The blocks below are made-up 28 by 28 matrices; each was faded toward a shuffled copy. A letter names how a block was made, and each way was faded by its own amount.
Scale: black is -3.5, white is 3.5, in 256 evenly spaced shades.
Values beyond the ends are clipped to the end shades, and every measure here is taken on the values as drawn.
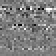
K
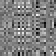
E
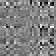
E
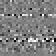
K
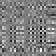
E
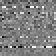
K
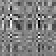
E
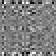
E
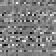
K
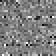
K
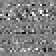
K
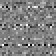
K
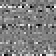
K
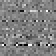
K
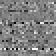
K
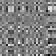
E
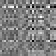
E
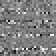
K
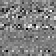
K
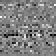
K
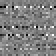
K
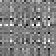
E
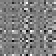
E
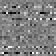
K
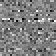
K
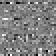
K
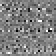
K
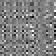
E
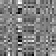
E
